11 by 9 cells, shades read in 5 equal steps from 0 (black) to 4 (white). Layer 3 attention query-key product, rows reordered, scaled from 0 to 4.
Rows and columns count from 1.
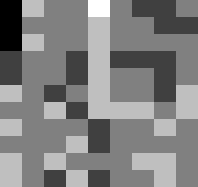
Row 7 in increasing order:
1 2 2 2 3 3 3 3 3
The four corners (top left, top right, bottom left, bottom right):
0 2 3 2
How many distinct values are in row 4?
3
